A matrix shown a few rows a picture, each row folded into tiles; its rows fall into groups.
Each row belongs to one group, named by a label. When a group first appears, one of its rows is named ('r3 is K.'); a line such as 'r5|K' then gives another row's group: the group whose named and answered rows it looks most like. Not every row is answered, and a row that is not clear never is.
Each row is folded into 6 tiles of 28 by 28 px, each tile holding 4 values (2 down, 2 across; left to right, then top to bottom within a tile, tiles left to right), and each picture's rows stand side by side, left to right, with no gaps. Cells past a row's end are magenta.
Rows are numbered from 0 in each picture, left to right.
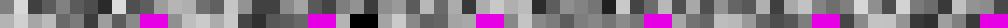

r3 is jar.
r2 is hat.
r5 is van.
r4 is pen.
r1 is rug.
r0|jar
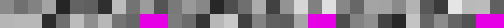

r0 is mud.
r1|pen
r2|mud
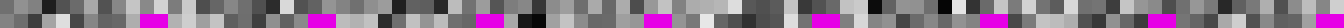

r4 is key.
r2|mud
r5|jar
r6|van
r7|pen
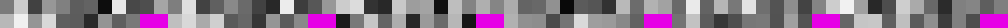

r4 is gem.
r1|jar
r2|van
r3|mud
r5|rug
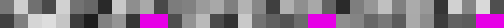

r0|van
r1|mud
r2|mud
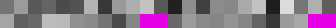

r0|pen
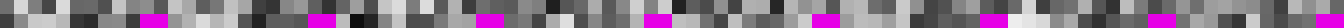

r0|van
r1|rug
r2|hat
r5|rug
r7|mud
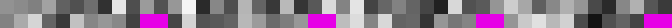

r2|jar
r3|rug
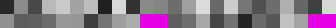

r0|hat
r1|key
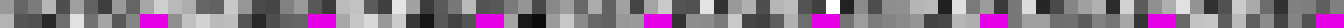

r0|mud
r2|rug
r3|hat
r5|hat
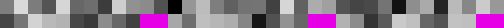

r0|van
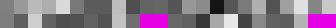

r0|key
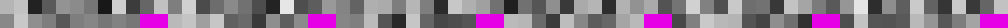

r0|jar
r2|mud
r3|hat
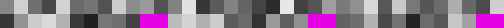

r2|key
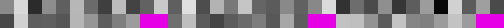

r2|hat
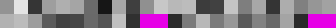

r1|van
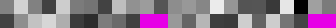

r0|van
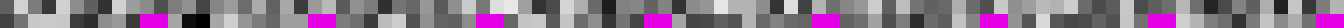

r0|van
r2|pen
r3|rug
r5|key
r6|key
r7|jar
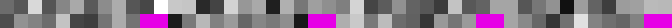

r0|key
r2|jar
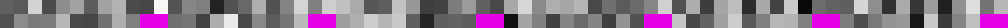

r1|pen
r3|gem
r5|pen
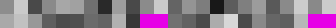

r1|pen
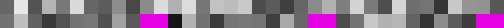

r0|gem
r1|gem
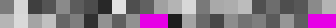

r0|jar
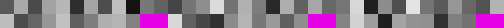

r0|hat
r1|mud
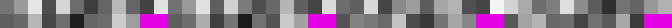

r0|key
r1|key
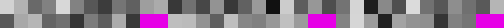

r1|hat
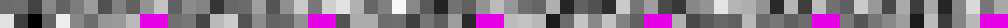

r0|hat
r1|pen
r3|mud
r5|pen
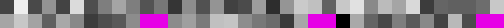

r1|pen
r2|gem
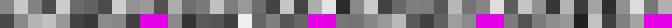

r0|van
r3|pen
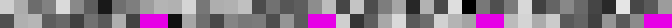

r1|gem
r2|hat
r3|jar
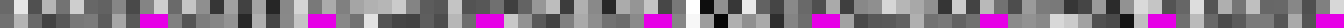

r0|gem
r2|key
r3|mud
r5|mud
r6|pen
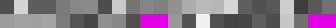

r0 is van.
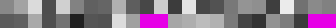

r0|key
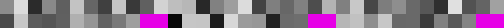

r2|jar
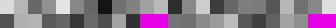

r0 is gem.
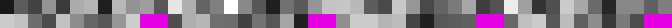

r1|gem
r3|rug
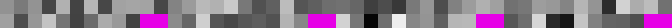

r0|van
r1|key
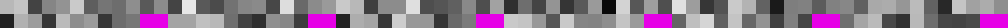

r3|hat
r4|rug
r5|mud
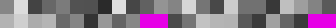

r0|jar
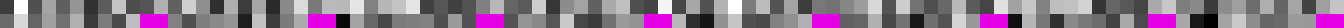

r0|jar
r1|pen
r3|key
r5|key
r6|gem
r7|hat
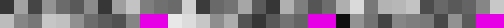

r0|pen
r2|gem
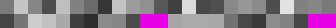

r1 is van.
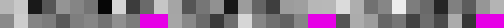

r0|jar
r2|gem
